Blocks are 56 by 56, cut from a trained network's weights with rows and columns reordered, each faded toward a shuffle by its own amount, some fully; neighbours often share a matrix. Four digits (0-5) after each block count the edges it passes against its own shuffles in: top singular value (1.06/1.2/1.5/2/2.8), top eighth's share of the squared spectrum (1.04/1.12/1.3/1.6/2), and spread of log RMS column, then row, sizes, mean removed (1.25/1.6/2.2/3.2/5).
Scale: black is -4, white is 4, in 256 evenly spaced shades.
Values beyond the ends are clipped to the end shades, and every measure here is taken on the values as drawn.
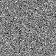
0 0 0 0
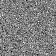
0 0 0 0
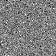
1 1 0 0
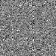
3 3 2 1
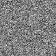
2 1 1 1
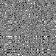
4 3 1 2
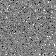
1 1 0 0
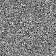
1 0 0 0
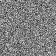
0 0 0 0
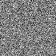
1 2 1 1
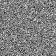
0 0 0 0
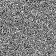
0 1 0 0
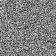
0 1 0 0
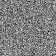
1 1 0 0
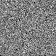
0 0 0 0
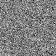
0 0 0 0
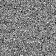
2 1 0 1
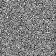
2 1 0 0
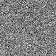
2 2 0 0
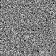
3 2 0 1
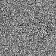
2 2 0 1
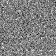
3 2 1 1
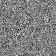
2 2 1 0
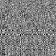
4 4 2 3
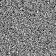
1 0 0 0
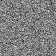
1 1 0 0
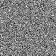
2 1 0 0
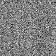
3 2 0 1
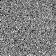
2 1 0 0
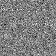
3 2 0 1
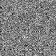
3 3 0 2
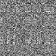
3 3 1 2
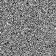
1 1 0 0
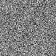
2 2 0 0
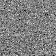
1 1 0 0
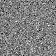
1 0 0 0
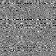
3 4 0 3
